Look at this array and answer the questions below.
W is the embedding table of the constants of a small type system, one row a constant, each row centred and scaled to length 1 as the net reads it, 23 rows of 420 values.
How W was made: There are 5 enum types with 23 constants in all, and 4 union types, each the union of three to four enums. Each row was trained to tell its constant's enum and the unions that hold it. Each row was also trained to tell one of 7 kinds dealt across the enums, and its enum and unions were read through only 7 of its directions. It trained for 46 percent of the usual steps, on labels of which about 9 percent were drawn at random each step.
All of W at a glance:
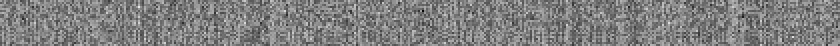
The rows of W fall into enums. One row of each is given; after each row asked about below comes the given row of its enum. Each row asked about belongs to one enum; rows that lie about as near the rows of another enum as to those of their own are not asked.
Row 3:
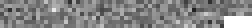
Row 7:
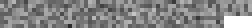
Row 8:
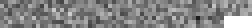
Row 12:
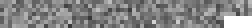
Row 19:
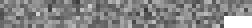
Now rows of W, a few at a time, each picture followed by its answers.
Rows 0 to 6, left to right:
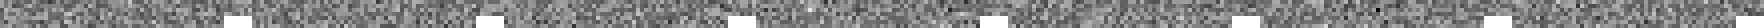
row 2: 12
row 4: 3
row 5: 3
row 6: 12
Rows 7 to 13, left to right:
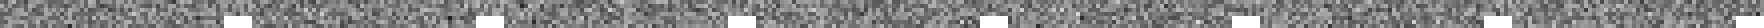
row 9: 19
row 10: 12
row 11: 12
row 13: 3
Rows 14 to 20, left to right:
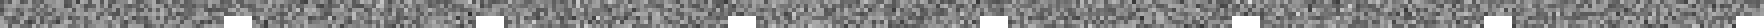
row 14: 3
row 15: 19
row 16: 7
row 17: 12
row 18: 7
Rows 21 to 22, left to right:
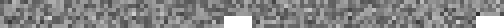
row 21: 3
